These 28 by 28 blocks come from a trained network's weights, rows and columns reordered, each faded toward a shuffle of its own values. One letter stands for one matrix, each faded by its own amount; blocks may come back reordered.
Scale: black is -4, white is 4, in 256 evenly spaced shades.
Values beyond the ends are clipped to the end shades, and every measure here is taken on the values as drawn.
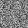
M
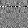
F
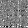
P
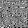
P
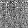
P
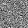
M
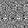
F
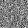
M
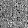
P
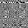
F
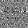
F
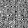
P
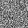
M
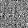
P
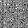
P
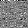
F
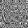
F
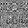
F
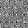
F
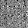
P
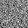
M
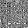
P
